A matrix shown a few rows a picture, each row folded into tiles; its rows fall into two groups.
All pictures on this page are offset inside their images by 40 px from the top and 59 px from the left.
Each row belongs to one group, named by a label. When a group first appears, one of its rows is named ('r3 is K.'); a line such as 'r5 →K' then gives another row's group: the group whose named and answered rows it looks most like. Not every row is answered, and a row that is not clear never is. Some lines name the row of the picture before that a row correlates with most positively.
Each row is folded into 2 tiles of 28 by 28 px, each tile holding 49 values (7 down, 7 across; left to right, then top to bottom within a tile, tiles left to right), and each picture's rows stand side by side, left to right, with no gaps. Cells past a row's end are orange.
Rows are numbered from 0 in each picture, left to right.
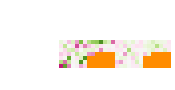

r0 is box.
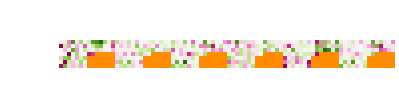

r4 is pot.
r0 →box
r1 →pot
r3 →box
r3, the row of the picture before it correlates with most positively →1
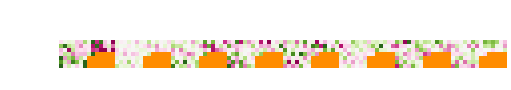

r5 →box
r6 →box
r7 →box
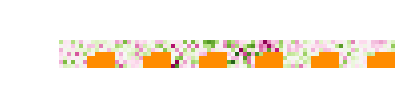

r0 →pot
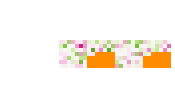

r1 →box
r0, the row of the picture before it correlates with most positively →1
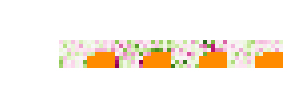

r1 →pot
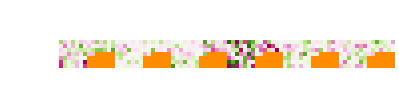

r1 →box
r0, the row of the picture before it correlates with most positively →1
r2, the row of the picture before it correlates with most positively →2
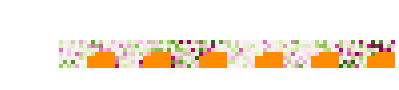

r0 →pot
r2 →box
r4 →box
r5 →pot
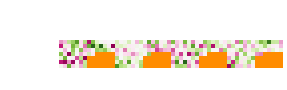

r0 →box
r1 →pot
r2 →pot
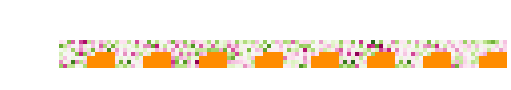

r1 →pot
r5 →pot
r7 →box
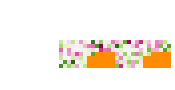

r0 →pot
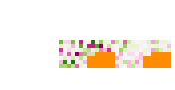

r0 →pot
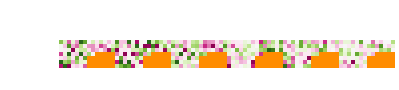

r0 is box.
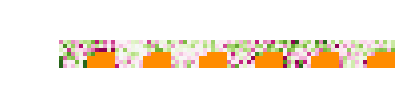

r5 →pot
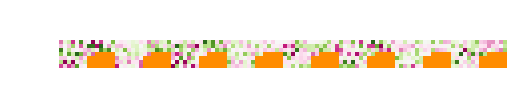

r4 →box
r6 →box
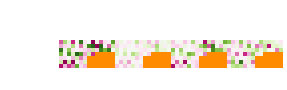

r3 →pot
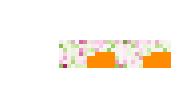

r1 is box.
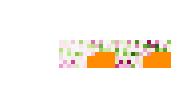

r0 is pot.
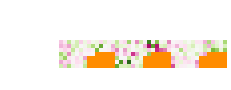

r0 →box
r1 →pot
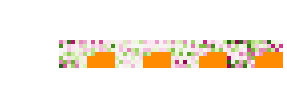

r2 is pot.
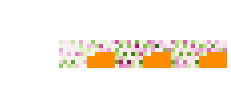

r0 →pot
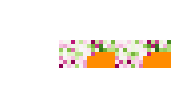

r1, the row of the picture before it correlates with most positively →1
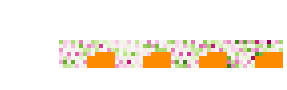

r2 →pot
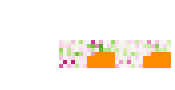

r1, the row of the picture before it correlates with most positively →1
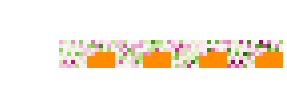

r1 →box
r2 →box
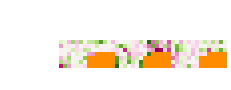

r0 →box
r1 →pot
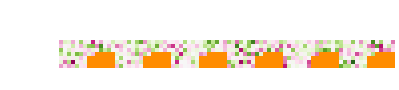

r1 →box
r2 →box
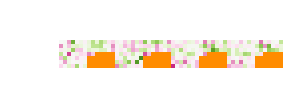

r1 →box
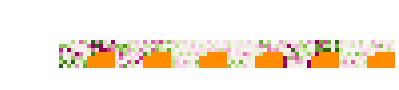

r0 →pot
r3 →pot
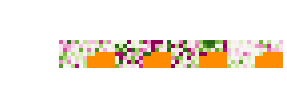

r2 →box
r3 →pot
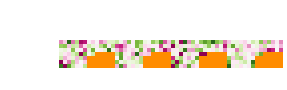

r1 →box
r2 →box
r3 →pot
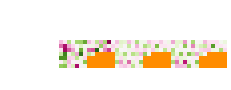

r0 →box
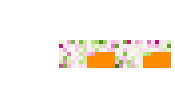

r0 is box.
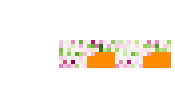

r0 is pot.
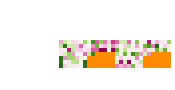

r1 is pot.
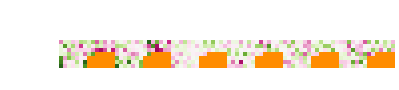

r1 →pot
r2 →box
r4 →box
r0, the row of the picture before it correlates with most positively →0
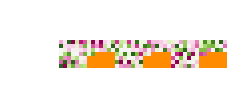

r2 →box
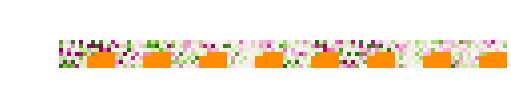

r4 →pot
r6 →box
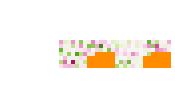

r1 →pot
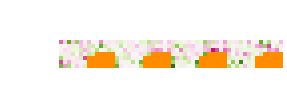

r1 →pot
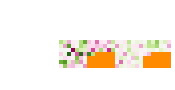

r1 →box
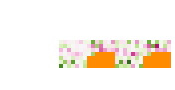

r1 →pot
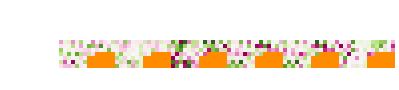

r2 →box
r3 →pot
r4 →pot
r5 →box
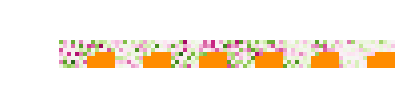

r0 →pot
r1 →box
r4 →pot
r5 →box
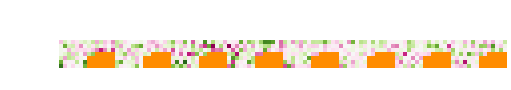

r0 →pot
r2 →pot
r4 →box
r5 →box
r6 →box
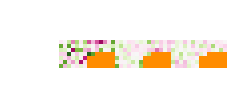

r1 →pot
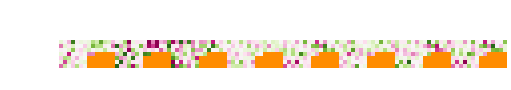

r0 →box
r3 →pot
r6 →pot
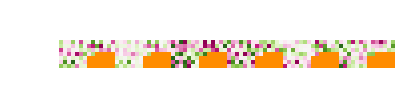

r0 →pot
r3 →pot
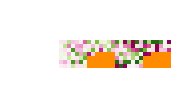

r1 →box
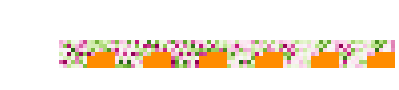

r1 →pot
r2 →pot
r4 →box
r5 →box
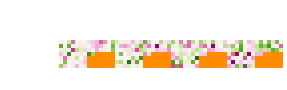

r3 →box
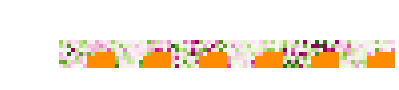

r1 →pot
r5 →box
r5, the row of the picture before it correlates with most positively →1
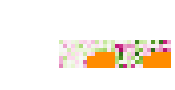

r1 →box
